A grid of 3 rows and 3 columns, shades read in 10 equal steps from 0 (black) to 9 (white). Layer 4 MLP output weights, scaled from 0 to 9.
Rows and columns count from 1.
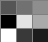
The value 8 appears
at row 2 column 2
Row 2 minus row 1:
-3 4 1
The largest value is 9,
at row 3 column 1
